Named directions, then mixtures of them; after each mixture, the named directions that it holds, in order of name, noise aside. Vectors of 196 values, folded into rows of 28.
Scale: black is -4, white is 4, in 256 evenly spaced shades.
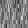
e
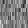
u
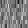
e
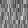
e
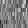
u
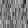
e, u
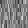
e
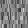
e, u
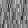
e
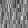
e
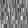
e, u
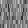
e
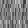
e, u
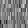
u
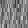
e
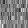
e, u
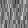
e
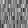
e, u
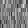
u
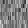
u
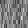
e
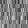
e, u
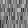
e, u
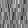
e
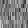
u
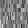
e, u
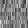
u
